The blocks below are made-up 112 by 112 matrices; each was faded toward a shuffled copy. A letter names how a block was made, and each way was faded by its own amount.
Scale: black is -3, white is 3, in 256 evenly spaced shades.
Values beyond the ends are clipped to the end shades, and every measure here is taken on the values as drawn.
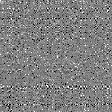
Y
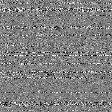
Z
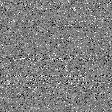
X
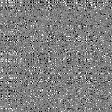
Y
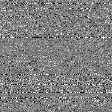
Z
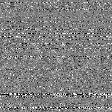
Z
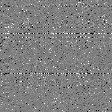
Y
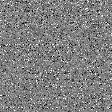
X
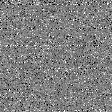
X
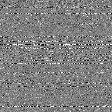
Z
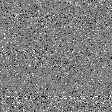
X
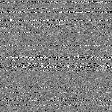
Z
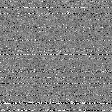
Z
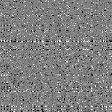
Y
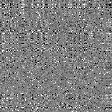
Y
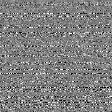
Z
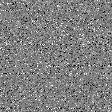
X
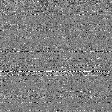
Z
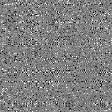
Y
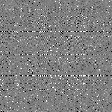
Y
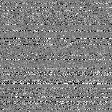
Z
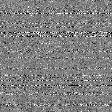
Z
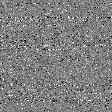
X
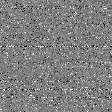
X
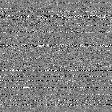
Z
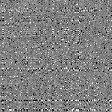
Y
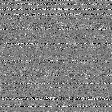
Z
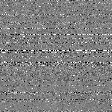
Z
